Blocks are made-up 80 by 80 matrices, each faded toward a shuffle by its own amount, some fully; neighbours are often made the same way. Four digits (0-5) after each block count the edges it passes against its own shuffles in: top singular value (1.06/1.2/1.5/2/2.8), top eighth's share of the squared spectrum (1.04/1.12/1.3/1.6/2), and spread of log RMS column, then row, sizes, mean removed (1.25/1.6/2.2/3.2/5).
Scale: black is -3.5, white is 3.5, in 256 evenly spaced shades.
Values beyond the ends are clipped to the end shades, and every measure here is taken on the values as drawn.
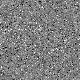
0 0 0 1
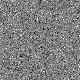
0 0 0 0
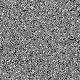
0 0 0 1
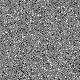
0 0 0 0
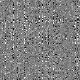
2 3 3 2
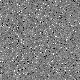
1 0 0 0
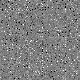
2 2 1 1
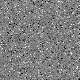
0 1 1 0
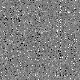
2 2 2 1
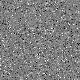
1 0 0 0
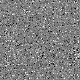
1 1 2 1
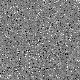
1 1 1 0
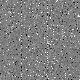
2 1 1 0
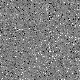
1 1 1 0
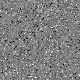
0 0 0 0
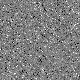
0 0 0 0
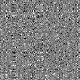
4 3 2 2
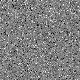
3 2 0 0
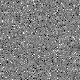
3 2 1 0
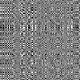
5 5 4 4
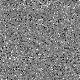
0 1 0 1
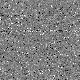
1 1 0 1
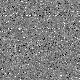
1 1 0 1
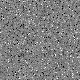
2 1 1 0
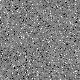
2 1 0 0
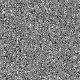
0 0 1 0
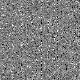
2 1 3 0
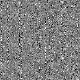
1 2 3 0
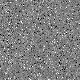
1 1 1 0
